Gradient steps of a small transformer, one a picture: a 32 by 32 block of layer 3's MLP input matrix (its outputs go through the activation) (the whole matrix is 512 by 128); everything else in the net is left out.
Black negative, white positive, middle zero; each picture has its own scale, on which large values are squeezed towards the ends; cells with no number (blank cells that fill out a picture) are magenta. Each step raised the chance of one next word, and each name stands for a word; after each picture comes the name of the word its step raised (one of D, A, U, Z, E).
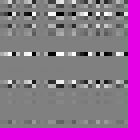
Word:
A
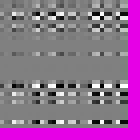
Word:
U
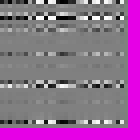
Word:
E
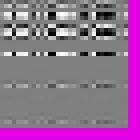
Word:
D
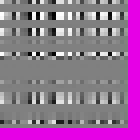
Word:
D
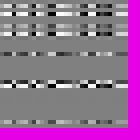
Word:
E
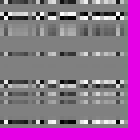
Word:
E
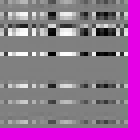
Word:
D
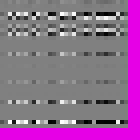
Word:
U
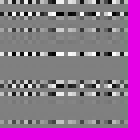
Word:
A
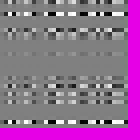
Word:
U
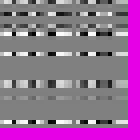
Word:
A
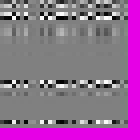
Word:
E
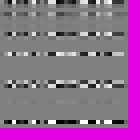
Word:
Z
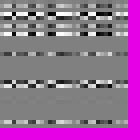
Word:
E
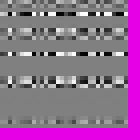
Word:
A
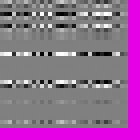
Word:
A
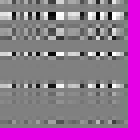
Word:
D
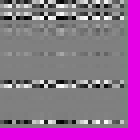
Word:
E
